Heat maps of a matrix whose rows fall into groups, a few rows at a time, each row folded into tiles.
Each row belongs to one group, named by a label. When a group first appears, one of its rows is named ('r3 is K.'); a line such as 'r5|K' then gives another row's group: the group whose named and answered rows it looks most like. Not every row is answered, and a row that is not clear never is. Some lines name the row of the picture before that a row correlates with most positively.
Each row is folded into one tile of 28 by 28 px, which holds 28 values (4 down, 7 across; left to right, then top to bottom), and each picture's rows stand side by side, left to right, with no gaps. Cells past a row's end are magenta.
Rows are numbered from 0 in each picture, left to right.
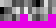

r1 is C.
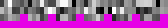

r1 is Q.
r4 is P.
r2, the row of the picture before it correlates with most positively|0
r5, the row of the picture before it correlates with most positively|0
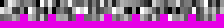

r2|Q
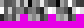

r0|P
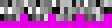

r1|P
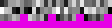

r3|P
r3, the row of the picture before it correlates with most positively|0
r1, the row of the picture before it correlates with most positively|2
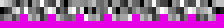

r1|Q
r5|Q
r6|Q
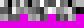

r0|C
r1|Q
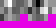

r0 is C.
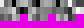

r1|C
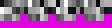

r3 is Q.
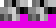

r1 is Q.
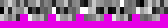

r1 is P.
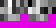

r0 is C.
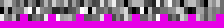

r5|P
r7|C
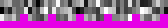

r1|C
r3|Q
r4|P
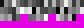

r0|Q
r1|P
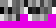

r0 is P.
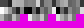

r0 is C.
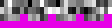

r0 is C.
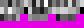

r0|P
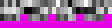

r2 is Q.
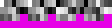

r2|C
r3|Q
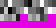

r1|Q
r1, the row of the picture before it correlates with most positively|3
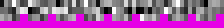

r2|C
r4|C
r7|C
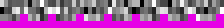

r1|Q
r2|P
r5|Q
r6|Q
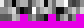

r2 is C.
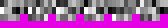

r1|P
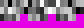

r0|P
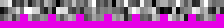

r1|C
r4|Q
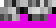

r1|P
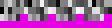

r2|Q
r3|P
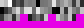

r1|P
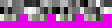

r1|C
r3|Q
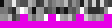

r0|Q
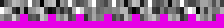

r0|C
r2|Q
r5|C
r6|Q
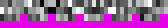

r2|Q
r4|P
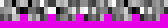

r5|P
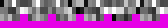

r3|Q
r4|P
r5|Q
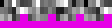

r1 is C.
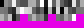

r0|Q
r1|C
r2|P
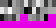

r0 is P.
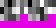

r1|Q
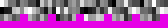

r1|C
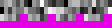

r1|Q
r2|C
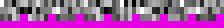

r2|P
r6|Q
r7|P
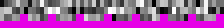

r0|C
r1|Q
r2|C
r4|P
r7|C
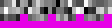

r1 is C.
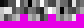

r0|C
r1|Q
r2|P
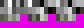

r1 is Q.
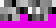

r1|P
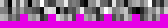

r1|Q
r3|Q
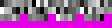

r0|C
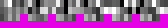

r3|Q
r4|C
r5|Q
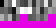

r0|Q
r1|P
